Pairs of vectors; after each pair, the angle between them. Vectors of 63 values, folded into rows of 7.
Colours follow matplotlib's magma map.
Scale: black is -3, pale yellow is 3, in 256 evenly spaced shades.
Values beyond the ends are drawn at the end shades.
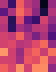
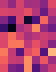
partly aligned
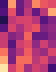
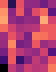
nearly opposite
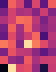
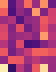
nearly opposite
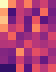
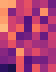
nearly parallel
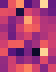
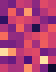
orthogonal
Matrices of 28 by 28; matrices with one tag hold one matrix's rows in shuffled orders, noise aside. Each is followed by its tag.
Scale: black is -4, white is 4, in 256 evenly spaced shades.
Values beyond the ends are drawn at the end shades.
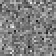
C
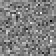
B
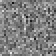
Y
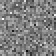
Y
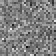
Y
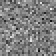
B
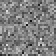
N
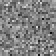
B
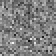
C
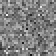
N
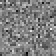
B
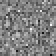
B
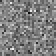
C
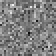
C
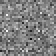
N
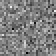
Y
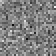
Y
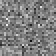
N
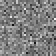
Y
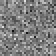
Y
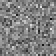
B
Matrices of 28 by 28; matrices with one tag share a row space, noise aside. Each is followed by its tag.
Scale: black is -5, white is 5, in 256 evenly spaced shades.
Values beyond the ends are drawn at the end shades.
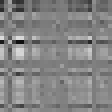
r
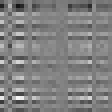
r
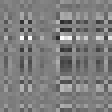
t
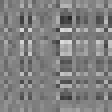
t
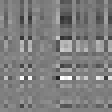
t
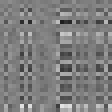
t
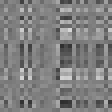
t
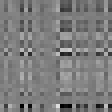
t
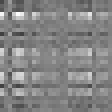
r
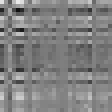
r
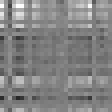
r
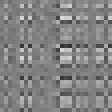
t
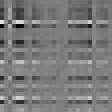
r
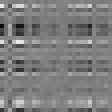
r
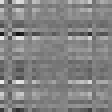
r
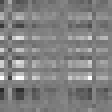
r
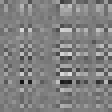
t
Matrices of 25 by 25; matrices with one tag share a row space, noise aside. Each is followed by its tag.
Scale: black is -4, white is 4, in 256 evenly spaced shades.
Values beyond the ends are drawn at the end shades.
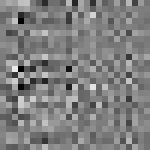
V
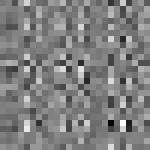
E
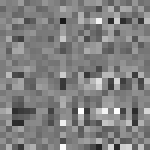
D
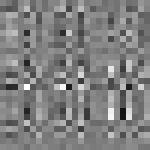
E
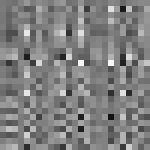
E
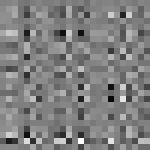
E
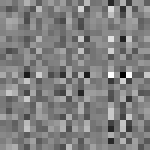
E
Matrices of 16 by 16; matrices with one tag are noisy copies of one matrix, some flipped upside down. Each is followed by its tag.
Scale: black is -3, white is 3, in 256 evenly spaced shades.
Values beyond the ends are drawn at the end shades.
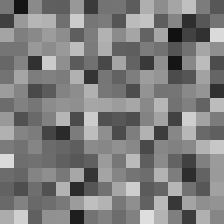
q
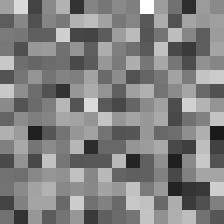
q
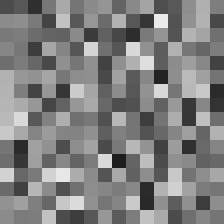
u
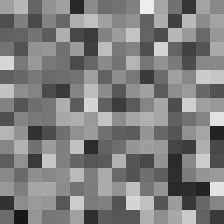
q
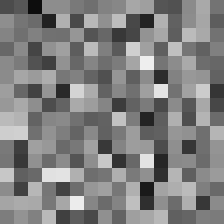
u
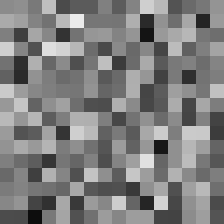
u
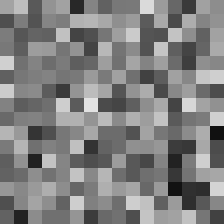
q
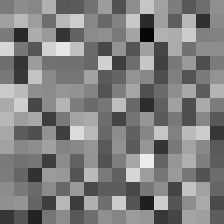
u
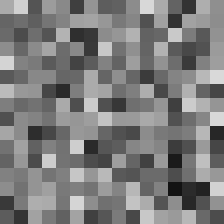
q
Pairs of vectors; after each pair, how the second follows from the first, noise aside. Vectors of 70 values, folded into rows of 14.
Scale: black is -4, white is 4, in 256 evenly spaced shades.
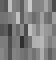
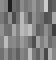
shuffled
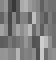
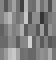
shuffled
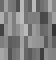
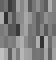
shuffled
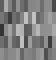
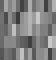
shuffled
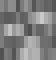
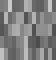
shuffled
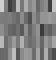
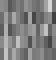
shuffled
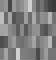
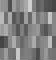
copied
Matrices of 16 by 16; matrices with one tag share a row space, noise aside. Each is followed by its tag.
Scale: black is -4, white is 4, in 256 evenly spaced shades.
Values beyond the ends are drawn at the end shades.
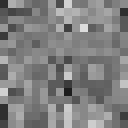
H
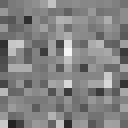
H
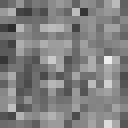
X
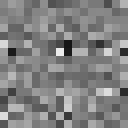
H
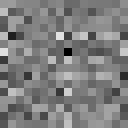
H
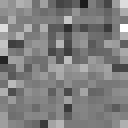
H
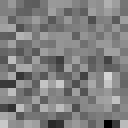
X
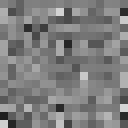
H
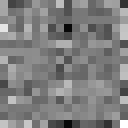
H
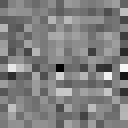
H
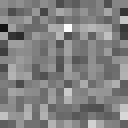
H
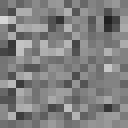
X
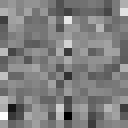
H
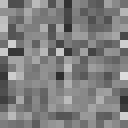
H
